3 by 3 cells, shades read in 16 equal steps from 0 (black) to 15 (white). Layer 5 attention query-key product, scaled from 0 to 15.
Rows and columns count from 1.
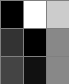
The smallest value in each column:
0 0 8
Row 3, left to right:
4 1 8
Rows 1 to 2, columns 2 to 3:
15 12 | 0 8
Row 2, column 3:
8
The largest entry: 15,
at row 1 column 2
